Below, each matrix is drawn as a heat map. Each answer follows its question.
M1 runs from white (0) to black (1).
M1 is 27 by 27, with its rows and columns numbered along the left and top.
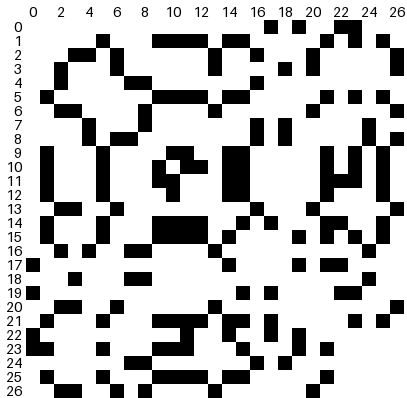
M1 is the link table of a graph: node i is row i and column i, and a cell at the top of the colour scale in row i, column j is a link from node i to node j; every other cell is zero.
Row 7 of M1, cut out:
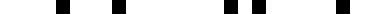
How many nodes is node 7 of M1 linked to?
5
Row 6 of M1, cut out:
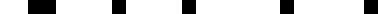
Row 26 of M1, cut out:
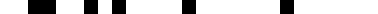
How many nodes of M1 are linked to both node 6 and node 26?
5
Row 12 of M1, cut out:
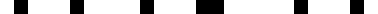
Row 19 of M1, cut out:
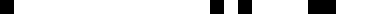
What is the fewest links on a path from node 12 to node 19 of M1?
2
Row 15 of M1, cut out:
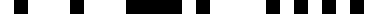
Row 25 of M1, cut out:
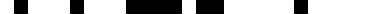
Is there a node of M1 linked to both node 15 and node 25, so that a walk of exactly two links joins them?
yes
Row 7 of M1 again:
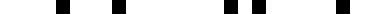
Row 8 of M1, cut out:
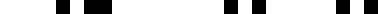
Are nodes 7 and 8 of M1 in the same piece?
yes
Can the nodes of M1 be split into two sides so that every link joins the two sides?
no
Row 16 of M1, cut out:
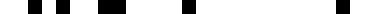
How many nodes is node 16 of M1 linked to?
6
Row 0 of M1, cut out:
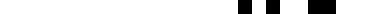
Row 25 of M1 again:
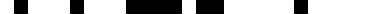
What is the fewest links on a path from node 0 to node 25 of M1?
3
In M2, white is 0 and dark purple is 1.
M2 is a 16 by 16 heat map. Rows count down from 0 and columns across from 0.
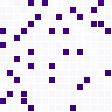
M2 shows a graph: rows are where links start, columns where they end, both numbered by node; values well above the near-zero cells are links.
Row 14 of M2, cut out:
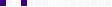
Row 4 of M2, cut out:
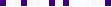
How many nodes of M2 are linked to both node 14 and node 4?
2
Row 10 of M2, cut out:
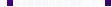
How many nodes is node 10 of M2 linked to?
2
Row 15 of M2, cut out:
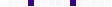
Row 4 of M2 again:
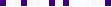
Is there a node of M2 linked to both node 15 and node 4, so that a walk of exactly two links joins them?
no
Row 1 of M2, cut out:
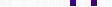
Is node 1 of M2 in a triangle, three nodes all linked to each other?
no
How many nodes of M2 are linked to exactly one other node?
4
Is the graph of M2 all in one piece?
yes
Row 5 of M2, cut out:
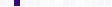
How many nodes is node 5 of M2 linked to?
1
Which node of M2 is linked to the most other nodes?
node 4
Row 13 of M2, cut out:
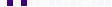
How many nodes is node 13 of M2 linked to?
2
